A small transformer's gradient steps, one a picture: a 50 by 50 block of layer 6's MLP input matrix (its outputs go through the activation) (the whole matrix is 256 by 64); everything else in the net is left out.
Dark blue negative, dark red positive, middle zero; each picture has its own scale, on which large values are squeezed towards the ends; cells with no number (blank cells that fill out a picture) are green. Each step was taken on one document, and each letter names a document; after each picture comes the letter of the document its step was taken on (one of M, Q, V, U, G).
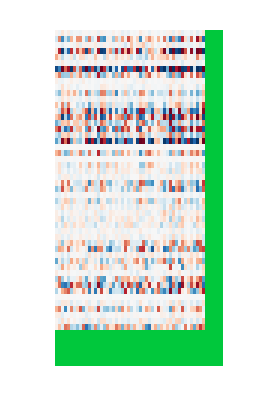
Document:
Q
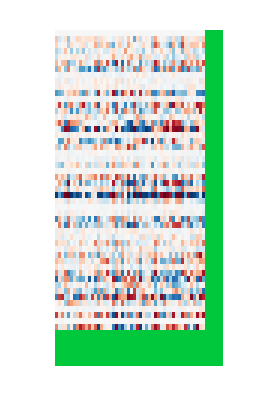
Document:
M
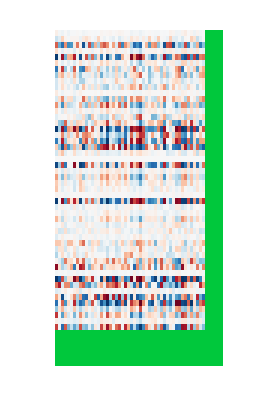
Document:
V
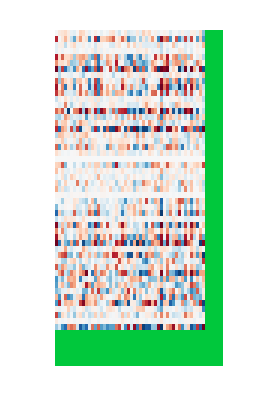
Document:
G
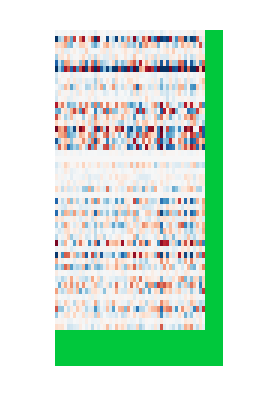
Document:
G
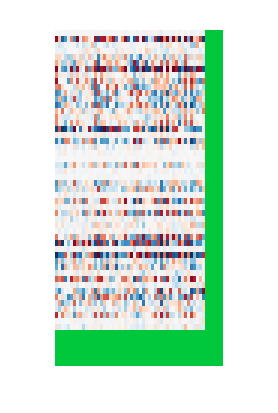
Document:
G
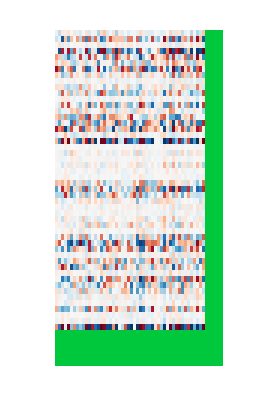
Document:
Q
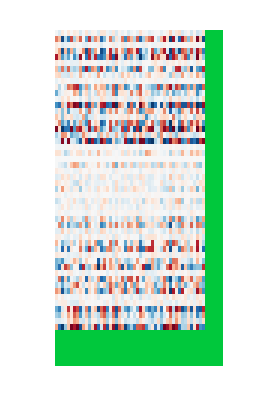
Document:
Q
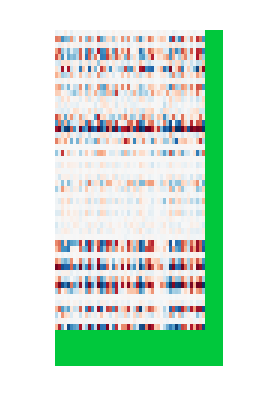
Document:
Q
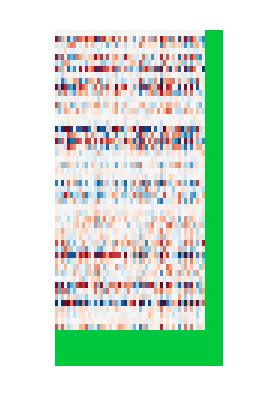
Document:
G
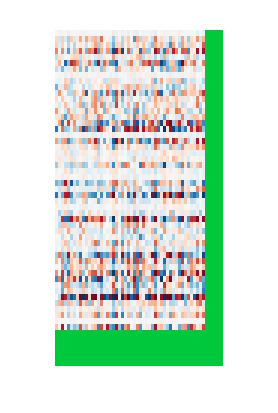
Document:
M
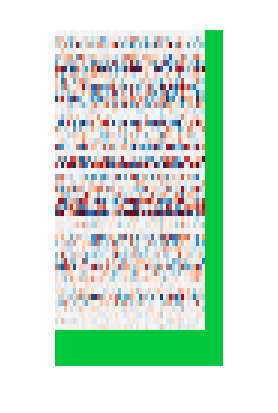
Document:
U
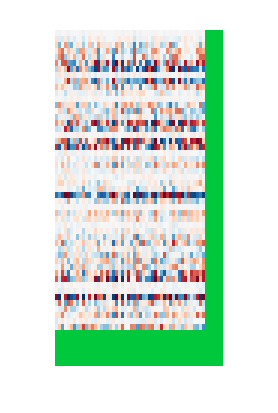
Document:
M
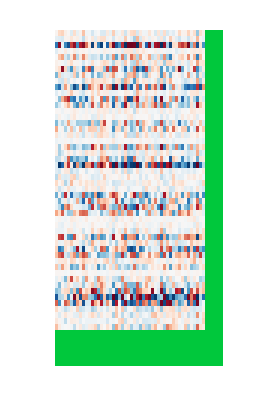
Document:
U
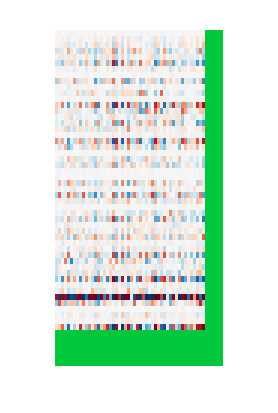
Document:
M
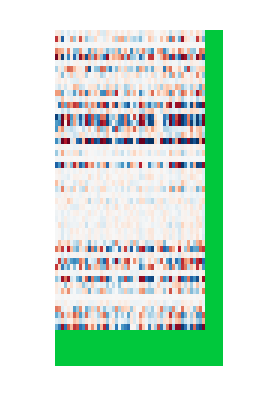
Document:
Q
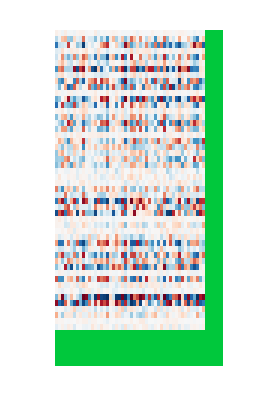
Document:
U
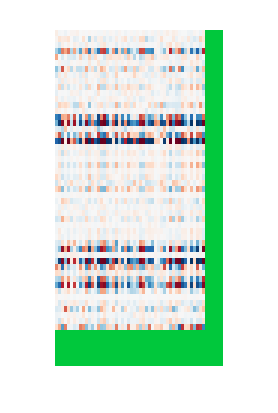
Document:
Q
